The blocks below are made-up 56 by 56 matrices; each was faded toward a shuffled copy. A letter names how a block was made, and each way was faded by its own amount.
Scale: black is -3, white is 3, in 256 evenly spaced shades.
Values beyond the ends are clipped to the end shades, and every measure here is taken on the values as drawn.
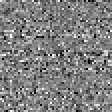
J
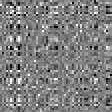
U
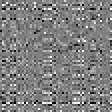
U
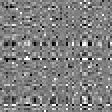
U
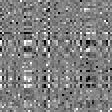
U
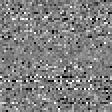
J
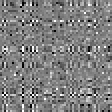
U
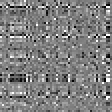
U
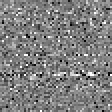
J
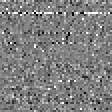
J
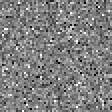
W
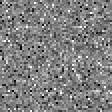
W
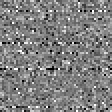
J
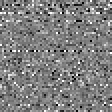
J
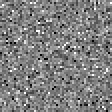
W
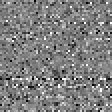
J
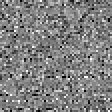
J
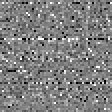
J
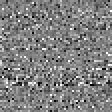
J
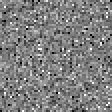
W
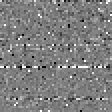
J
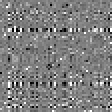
U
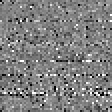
J
